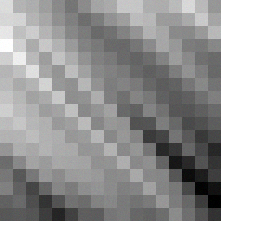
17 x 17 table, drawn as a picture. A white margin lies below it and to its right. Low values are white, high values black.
Grain: diagonal, down to the right. Ninth with the highest average: bottom right. Roughest part: bottom right. Slope: up to the bottom right.
